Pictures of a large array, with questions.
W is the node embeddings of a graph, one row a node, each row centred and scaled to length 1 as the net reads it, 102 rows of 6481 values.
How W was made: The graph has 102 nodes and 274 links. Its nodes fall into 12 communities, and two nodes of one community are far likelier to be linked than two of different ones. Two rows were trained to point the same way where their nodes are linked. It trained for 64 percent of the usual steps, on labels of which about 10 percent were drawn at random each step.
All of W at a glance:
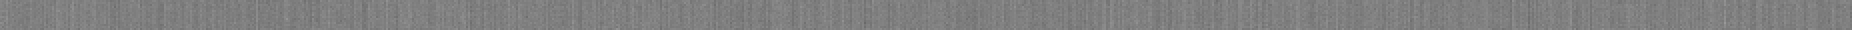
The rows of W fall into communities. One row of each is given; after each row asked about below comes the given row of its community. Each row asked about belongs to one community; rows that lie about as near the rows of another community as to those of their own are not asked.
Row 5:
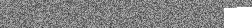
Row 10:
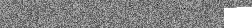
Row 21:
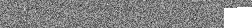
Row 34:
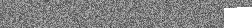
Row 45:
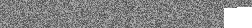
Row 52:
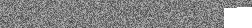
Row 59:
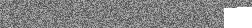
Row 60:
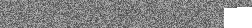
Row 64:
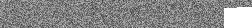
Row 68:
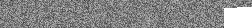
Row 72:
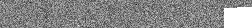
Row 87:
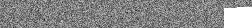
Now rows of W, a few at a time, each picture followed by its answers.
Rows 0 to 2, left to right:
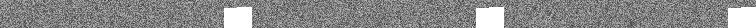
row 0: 5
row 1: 72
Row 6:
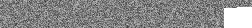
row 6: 59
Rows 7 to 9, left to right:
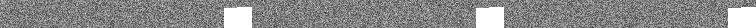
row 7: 5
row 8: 45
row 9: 72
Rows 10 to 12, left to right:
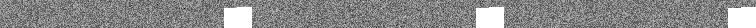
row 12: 68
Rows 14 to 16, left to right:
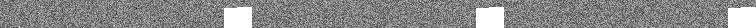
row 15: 87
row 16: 87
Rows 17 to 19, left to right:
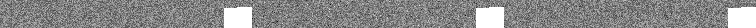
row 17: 52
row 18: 52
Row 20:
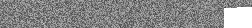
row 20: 87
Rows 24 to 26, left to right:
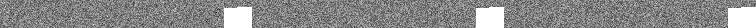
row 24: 59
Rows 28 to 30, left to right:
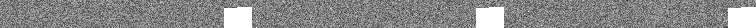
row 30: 10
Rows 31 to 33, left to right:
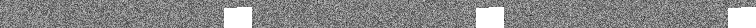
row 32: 5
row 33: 21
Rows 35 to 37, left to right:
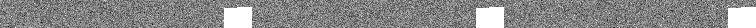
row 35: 52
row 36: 64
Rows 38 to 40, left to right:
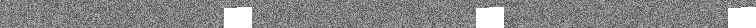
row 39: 10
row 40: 87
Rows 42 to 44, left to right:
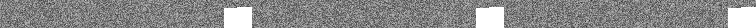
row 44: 60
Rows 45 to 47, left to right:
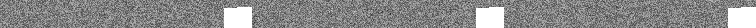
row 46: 60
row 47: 64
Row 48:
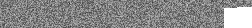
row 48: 68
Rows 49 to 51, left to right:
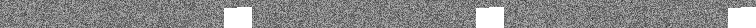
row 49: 68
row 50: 45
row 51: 64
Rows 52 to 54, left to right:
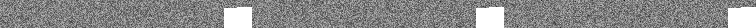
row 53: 34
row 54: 52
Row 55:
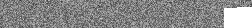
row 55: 60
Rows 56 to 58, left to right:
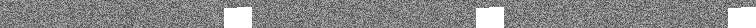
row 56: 87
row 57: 45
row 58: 45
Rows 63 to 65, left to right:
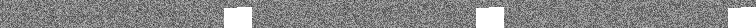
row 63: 52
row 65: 72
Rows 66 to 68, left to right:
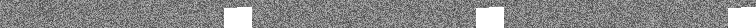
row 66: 34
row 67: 10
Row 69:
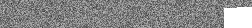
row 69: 72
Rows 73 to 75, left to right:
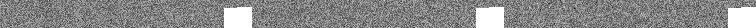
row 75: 68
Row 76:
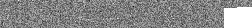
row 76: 59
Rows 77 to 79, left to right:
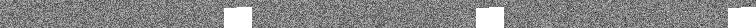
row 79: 72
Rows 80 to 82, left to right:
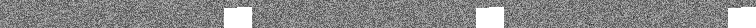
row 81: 72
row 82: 68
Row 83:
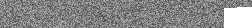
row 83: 64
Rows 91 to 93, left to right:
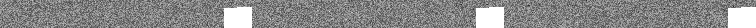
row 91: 10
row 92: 10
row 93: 64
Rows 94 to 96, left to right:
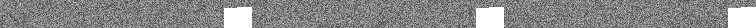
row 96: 45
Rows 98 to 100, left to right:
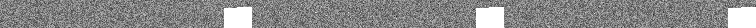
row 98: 87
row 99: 52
